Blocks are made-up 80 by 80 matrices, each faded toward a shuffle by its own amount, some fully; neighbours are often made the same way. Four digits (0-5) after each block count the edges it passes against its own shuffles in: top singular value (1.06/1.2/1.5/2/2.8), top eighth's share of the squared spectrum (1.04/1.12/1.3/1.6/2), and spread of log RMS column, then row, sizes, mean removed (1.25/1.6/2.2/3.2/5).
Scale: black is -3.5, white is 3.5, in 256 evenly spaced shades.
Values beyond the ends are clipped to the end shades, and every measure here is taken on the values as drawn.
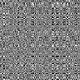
5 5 3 4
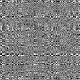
5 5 3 4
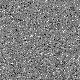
0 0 0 0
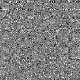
4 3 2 2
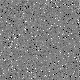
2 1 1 0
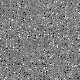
2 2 1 0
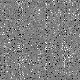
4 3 2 1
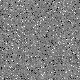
2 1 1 0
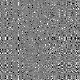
4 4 3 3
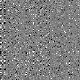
4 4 3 2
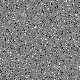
2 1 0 0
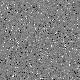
1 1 0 0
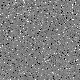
1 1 0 0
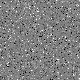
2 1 0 0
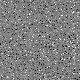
2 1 0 0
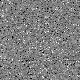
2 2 0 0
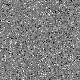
2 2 0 0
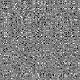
4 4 2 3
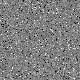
0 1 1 0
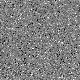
0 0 0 0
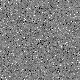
0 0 0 0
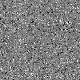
0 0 0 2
